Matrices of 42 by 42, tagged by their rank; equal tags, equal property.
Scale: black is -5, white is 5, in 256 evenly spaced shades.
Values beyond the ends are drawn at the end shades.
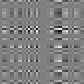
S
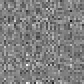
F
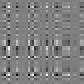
S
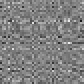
F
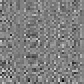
F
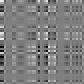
S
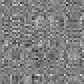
F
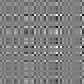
S
